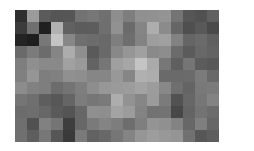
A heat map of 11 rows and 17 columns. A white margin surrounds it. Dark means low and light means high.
Average level on the scale: 50%. Odd patch: rougher, in the top left. Calmest part: middle left. Ninth with the highest average: centre. Slope: none.
